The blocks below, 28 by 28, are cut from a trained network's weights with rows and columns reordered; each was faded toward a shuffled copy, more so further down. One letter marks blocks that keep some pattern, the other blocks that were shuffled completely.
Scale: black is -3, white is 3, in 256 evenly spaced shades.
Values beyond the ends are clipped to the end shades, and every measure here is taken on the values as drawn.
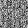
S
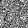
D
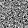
D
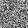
D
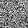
S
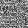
S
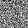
D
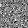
D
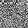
S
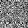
S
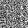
S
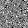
D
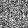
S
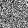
D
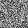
D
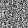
S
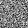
D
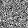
D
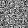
S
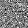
S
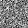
D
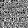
S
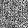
S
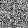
S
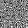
S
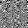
S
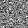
S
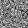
S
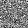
D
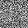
S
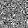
S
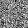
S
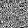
S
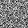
D
